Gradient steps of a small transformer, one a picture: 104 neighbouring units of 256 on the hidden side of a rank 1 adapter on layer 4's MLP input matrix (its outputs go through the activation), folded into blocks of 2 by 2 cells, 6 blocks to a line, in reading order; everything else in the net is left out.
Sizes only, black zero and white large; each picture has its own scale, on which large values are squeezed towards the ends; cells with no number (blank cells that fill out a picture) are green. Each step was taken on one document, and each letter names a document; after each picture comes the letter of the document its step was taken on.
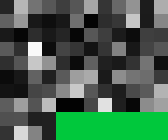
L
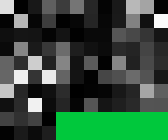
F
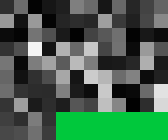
L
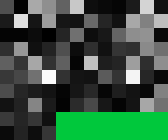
F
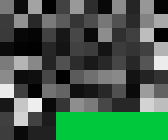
F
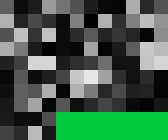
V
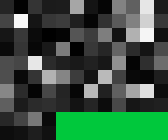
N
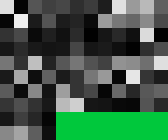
F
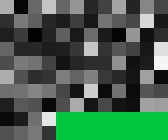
N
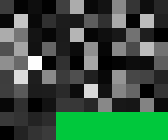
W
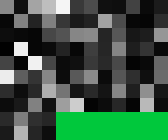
N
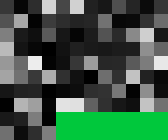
F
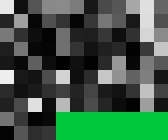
N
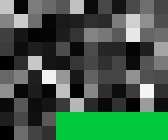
N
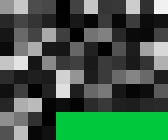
L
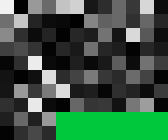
N
